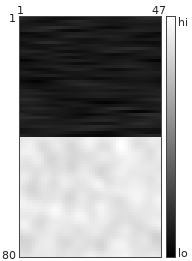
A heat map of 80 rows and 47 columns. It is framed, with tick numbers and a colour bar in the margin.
It is made of 2 by 1 panels. Panel 1,1: very low, streaked across, faint in contrast. Panel 2,1: very high, blotchy, faint in contrast.
